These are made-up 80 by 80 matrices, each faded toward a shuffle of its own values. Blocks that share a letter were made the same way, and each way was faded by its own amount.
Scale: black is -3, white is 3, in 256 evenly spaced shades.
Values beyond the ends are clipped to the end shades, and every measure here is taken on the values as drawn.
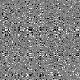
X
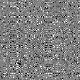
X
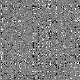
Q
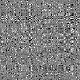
X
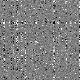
Q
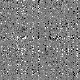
Q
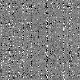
Q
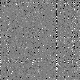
Q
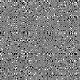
X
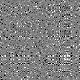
X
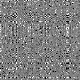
X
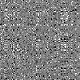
X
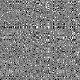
X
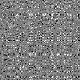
X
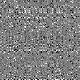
X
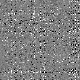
Q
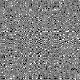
X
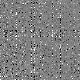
Q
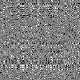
X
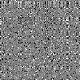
X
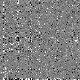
Q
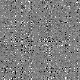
Q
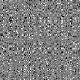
X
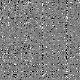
Q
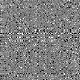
X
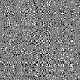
X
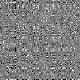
X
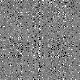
Q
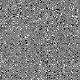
Q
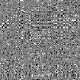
X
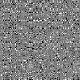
X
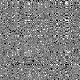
X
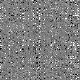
Q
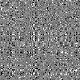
X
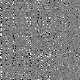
Q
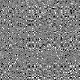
X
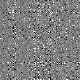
Q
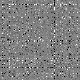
Q
